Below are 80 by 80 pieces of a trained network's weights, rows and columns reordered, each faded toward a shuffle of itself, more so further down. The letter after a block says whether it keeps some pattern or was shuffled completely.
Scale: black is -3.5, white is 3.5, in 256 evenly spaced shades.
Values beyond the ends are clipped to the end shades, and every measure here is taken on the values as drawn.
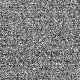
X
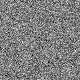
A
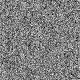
X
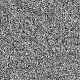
X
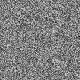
X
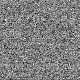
X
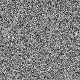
A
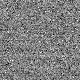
X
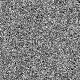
X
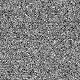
X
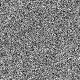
A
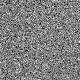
X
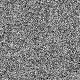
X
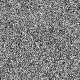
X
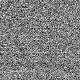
X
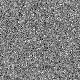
A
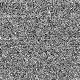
X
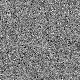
A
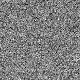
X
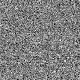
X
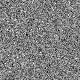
A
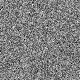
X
